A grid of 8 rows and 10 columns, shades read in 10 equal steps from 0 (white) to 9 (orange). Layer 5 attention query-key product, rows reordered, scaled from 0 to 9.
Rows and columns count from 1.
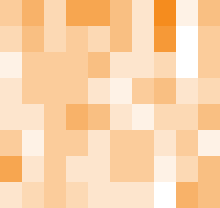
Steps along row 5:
same up up down down down up same up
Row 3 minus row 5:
-1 2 0 -2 0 0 1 0 -3 -1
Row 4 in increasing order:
1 2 2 2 3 4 4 4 4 5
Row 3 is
1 4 4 4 5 2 2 3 0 4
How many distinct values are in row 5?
6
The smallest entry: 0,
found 3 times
